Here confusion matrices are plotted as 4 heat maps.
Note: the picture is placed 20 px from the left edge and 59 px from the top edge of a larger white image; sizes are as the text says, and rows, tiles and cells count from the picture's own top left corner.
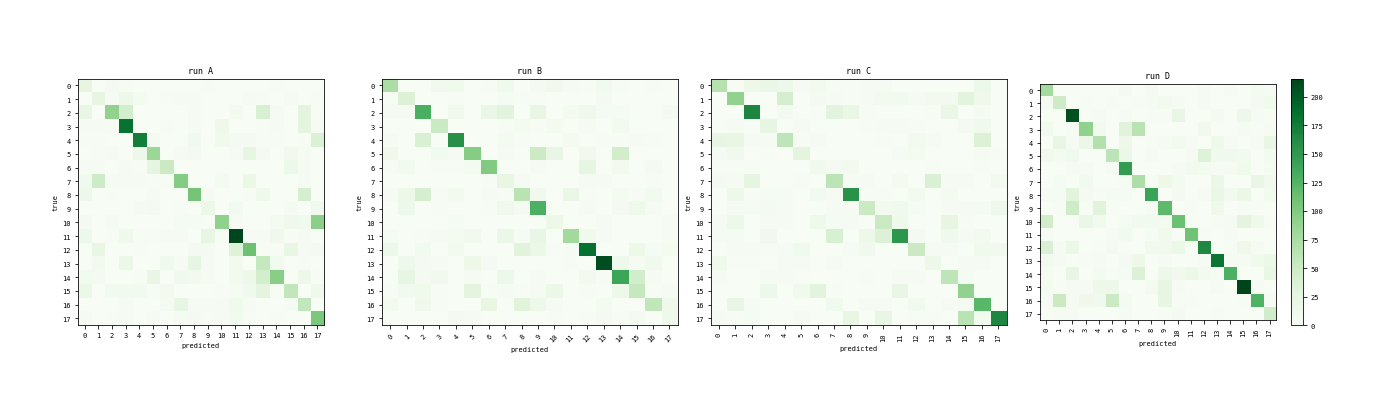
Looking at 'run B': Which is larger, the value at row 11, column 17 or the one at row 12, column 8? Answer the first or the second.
the second
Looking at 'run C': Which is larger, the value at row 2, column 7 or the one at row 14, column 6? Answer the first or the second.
the first
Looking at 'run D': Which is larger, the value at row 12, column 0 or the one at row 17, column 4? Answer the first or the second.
the first
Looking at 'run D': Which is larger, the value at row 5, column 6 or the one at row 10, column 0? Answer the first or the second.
the second
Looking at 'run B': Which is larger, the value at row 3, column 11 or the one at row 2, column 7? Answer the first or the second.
the second
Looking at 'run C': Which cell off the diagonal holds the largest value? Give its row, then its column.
17, 15
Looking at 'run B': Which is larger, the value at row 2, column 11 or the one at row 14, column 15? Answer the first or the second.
the second
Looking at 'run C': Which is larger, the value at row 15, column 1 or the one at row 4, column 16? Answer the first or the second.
the second
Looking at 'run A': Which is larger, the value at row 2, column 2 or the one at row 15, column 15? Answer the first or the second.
the first
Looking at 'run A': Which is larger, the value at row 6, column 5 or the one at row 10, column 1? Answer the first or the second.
the first
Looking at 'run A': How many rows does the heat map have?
18
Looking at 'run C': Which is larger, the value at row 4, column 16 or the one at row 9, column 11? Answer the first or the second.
the first
